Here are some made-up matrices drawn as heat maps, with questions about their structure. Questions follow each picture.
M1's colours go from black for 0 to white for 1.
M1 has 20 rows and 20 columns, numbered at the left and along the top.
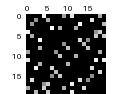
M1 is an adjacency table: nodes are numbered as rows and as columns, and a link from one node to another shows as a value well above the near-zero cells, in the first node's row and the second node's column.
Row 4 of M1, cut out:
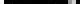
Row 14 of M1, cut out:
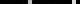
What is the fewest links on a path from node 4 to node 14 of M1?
2
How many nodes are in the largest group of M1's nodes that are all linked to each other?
3
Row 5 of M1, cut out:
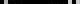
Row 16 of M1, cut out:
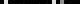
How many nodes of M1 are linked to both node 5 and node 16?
1
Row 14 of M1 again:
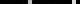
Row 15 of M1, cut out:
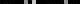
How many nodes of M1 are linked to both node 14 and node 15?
0
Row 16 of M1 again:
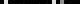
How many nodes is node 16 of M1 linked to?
3
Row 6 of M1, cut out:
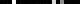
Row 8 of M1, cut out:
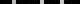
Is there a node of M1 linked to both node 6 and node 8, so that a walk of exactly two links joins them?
yes
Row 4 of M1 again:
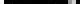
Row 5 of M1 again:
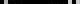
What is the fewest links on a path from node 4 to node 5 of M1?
2
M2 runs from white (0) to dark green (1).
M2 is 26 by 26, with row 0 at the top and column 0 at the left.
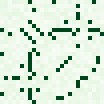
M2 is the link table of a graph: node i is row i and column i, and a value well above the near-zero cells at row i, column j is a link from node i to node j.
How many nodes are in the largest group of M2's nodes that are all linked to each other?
3
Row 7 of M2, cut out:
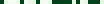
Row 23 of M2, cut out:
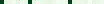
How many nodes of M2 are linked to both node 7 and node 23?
2
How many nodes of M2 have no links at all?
0
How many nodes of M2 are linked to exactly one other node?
12
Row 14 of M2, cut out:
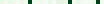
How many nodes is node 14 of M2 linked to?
3
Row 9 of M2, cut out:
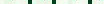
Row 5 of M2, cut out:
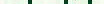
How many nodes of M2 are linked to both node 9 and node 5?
2
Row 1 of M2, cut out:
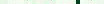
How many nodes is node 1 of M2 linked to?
1
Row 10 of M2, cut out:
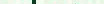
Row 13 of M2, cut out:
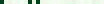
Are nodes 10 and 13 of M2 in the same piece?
no
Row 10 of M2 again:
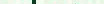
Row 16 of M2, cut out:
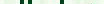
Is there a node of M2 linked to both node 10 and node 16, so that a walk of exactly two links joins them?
no
